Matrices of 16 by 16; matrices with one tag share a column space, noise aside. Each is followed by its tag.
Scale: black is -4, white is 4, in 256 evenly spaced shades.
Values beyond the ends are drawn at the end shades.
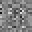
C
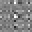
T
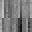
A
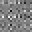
T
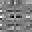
T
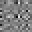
T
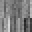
A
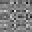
T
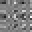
T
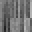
A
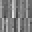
A
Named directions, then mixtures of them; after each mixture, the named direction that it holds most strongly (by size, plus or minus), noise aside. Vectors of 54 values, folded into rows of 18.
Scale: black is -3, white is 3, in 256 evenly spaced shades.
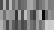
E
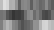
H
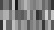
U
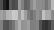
H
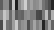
U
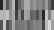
U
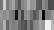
E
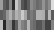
U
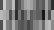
U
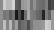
H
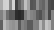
H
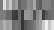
H
